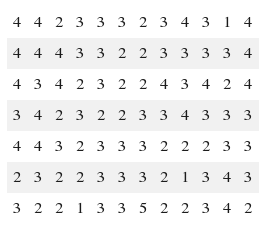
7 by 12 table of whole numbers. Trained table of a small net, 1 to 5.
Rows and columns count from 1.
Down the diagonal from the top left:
4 4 4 3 3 3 5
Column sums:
24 24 19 16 20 18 20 19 19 21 20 23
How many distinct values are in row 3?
3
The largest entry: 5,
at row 7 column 7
